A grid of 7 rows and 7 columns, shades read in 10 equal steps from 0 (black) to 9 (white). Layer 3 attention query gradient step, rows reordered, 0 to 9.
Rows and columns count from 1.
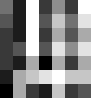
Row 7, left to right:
0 6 2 1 7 2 3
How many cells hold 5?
2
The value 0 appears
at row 5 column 4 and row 7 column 1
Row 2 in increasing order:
1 3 3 4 7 8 9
